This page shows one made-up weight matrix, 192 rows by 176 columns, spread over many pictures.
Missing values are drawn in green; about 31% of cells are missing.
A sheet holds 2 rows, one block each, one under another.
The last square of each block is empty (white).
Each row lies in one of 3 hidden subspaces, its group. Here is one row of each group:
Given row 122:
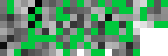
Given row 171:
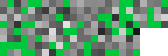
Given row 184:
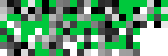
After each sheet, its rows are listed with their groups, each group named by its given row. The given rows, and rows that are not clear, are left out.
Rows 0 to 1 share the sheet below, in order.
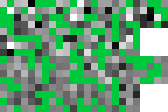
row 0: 184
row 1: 184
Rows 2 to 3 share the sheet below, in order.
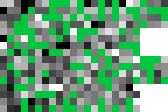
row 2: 171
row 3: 122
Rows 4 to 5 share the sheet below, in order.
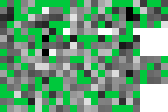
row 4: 171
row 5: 171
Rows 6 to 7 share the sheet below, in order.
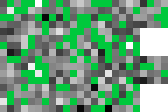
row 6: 122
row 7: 122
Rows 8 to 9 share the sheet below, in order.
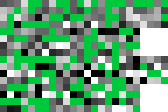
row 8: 171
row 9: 171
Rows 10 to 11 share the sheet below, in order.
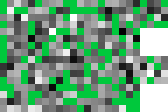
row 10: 184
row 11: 184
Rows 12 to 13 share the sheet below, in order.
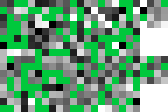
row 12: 184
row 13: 122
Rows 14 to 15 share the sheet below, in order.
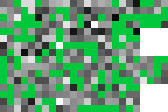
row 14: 171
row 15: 171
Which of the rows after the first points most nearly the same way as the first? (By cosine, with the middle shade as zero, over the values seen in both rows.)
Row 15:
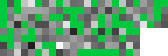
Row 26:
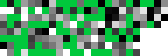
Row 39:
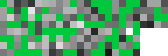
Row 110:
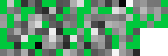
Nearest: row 26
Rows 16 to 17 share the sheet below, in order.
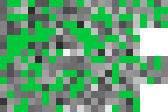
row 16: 122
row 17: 122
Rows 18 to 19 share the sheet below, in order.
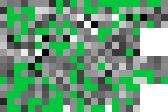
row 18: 171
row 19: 122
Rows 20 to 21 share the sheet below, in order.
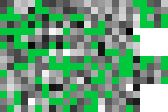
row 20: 122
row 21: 122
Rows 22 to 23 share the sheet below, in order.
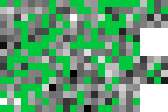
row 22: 184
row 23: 184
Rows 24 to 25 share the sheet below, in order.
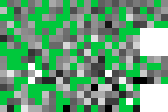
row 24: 184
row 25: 122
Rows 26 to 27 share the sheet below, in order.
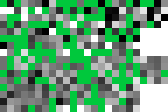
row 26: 184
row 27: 122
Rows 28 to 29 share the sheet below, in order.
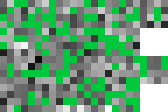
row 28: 184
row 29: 122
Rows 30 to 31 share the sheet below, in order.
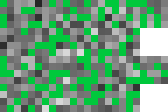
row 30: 122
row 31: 171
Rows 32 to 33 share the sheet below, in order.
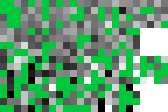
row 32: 184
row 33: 122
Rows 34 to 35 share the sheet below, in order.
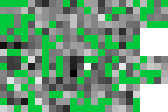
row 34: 184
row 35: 184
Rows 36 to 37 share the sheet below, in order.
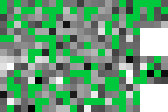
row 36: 171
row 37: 184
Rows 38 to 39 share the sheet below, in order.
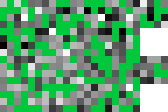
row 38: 184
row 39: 122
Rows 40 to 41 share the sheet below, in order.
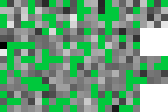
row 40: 184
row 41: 171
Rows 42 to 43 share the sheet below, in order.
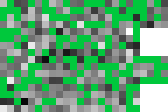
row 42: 122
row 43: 184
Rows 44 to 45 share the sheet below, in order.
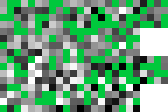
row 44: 184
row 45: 122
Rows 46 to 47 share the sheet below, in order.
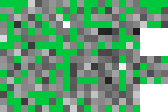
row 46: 171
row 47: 184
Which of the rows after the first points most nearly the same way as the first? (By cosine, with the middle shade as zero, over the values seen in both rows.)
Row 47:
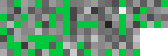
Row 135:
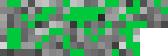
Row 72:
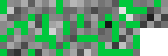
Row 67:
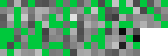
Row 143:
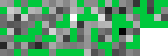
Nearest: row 72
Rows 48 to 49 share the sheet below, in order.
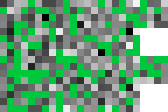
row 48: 122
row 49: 122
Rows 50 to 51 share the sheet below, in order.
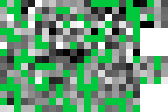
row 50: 122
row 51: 184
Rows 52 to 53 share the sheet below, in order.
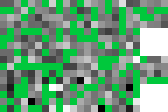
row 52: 171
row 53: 122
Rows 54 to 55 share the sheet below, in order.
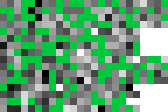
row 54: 122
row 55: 122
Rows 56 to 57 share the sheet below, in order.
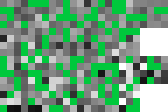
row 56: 171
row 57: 184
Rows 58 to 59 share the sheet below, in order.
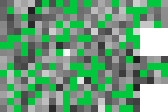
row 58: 122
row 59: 122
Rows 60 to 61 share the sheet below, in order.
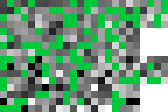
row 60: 184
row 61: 122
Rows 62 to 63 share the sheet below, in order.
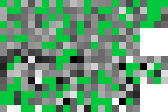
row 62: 184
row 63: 184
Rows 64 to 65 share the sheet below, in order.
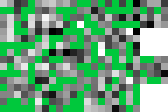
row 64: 122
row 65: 171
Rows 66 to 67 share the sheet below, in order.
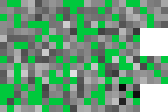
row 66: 171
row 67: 184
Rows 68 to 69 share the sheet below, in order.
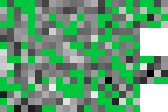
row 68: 184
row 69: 184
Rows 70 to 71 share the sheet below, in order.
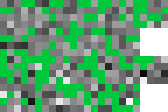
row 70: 184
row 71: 171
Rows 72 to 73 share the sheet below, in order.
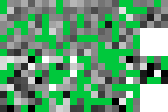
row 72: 184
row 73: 184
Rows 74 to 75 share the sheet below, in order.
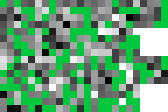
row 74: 171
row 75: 184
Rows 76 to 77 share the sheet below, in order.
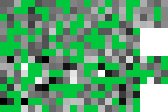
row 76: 122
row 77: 184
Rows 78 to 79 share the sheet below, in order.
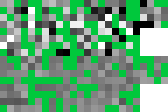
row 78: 122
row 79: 184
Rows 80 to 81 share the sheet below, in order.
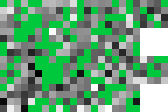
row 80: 184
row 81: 122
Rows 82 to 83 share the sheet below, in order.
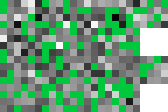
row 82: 171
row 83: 171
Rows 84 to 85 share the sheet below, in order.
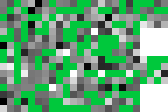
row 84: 122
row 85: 184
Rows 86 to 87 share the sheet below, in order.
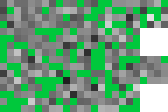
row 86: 184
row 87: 171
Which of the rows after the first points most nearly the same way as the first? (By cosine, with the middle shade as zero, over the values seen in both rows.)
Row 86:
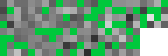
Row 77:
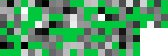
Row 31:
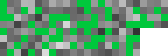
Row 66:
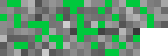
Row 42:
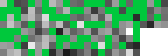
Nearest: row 42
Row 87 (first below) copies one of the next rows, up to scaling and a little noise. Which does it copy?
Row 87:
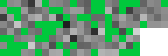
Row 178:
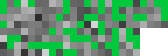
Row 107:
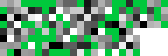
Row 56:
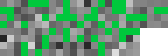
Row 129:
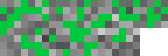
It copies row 107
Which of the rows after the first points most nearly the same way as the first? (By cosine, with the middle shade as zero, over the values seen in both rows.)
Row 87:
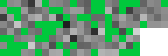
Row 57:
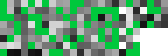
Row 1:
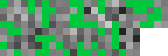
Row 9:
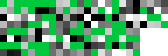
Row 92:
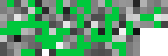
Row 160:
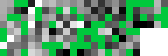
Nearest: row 9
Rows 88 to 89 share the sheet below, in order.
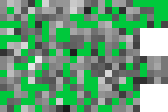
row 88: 184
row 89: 122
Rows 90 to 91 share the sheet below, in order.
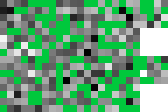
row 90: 184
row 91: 171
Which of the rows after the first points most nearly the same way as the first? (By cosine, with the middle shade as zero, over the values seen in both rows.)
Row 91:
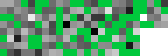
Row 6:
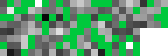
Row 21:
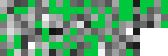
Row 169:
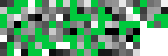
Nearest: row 21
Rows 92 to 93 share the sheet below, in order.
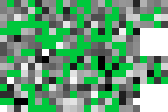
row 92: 171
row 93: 184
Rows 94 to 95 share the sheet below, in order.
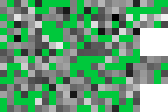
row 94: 171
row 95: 171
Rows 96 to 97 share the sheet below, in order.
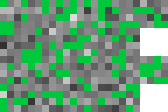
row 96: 184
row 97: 171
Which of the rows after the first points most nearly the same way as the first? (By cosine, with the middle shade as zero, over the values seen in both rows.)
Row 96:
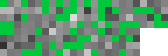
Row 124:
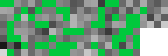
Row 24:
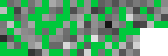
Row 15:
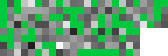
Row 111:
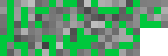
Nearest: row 124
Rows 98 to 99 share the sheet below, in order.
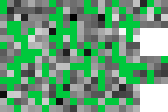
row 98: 184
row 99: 171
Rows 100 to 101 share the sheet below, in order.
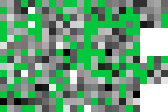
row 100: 122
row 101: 184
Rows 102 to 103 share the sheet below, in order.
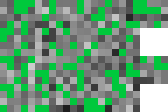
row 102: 171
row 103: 122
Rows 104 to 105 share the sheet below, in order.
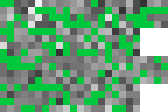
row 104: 122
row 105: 122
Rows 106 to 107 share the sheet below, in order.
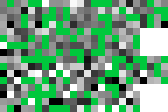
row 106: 184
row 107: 171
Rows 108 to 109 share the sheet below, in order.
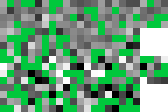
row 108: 122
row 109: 171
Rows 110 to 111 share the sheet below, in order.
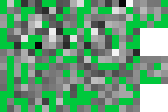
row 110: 171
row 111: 171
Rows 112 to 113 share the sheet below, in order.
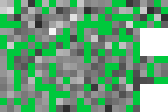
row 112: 184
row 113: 122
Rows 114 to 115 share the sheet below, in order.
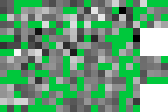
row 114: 184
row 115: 184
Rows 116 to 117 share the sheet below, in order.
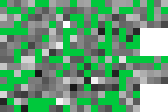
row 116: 171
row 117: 171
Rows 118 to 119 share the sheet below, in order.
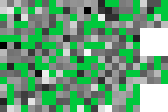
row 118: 184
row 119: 122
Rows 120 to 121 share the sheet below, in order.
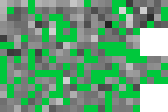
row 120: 184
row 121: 171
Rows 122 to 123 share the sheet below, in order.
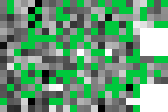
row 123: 122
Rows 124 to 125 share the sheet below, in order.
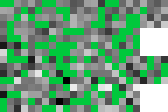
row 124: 184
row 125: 171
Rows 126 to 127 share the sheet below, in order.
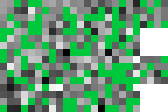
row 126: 122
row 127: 122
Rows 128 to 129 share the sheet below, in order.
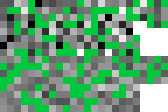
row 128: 122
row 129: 171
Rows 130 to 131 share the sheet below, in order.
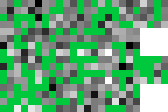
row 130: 122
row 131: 184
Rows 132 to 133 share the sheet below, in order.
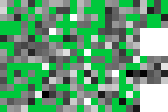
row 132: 184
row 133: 171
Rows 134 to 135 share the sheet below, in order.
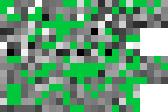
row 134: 122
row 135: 184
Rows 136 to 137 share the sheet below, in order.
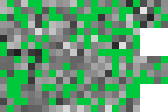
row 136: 184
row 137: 122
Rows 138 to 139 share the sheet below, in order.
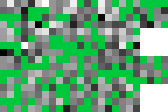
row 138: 184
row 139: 122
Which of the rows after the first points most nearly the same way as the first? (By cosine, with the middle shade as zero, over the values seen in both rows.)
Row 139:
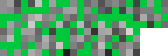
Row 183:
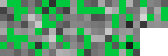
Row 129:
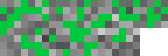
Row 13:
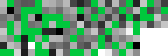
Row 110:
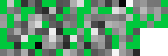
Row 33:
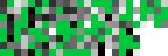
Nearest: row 13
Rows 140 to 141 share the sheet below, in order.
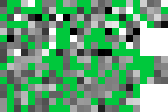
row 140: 171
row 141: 122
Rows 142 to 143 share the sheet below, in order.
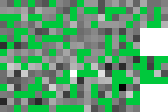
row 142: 184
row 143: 184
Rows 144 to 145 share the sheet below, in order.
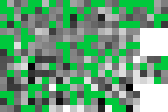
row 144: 184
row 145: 122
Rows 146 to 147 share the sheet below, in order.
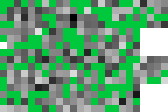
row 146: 184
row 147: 184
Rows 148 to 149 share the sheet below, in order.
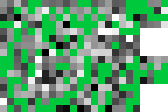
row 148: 171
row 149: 122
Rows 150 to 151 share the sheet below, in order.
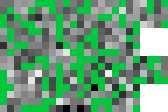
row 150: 122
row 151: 122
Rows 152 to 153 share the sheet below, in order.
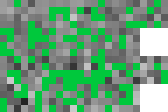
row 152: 184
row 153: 184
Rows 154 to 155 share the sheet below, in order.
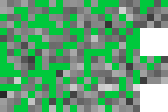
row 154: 184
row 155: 171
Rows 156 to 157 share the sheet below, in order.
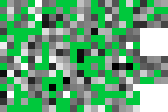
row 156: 122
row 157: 171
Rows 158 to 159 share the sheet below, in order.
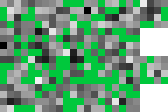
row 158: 184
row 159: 184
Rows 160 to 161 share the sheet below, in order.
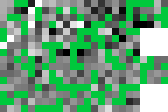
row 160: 122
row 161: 122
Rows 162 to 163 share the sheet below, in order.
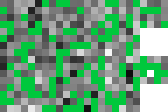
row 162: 122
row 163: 184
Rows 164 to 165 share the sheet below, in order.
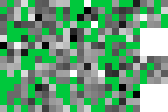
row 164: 171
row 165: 184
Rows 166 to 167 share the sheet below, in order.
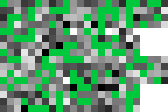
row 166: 171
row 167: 171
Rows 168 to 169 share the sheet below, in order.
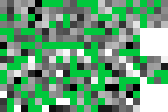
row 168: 122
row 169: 171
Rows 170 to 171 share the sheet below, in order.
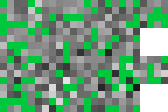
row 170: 122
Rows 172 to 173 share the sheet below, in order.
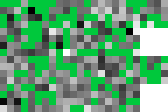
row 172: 122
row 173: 184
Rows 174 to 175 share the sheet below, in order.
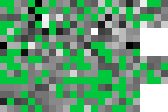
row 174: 122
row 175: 184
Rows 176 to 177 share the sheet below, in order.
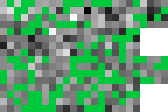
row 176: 184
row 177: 122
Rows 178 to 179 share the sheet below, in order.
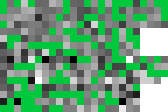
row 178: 171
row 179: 184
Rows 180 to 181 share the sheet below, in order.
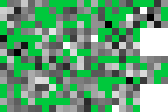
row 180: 184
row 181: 171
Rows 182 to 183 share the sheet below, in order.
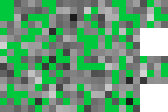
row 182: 184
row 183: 171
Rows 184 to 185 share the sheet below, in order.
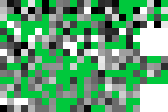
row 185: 184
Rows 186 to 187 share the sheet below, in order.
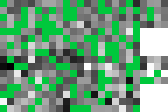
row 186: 122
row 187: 184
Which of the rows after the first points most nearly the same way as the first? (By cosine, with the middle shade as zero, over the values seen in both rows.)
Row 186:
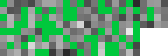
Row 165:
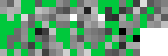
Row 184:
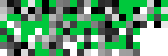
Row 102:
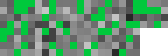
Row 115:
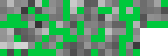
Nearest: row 115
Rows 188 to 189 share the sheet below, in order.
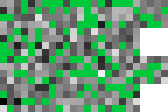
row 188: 171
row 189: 184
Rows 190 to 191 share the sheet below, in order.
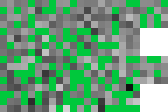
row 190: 171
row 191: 122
